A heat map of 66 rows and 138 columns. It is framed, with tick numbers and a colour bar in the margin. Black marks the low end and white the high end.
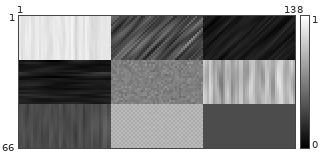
It is made of 3 by 3 panels. Panel 1,1: very high, streaked downward, faint in contrast. Panel 1,2: low, slanting up to the right. Panel 1,3: very low, slanting up to the right, faint in contrast. Panel 2,1: very low, streaked across, faint in contrast. Panel 2,2: middling, fine-grained, faint in contrast. Panel 2,3: high, streaked downward. Panel 3,1: low, streaked downward, faint in contrast. Panel 3,2: high, checkered, faint in contrast. Panel 3,3: low, flat.
